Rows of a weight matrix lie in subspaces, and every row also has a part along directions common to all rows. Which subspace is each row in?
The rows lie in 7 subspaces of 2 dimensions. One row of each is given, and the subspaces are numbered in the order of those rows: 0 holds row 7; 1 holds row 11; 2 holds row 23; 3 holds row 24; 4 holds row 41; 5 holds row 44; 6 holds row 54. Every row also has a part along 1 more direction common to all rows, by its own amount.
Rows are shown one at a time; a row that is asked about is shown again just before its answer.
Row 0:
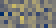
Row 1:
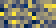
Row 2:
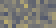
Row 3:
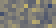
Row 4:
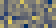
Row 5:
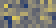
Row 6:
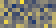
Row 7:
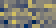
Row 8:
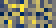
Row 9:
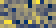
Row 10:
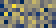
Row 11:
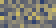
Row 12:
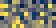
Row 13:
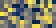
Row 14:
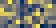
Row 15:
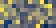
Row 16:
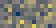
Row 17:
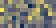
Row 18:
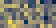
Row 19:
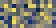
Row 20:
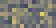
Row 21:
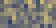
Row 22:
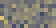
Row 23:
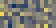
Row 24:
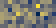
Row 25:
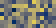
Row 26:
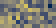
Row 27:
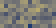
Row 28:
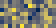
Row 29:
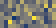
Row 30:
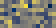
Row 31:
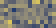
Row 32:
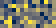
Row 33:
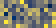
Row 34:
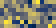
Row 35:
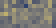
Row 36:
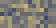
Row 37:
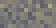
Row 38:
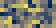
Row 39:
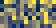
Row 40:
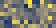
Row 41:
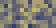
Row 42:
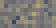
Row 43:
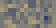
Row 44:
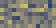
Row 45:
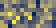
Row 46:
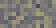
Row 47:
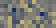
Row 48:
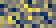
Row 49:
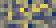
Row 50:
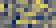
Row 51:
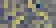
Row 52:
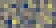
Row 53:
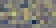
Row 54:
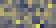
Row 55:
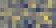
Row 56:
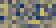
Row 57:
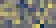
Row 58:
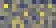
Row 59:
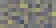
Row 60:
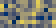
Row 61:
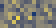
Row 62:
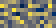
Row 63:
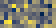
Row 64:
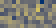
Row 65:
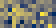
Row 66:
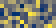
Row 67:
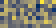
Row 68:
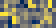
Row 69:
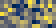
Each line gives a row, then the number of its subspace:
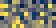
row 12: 1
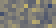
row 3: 3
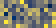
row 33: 2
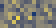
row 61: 4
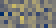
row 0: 2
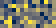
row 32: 6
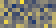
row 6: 2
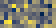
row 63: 6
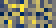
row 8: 2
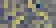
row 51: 3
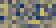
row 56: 1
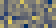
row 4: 0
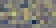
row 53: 0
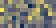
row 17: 6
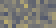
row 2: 2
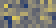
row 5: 2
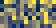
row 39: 1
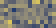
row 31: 5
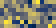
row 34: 5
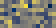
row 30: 5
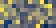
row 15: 6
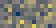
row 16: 3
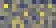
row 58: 1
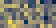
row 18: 1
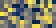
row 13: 3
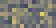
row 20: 3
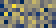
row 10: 2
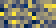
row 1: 0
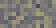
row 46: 3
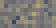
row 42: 4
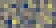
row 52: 6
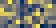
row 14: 6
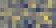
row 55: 5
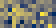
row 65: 3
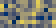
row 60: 4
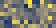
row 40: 5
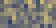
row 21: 1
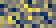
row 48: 4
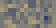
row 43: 1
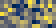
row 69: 3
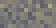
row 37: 4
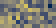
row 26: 4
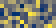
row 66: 5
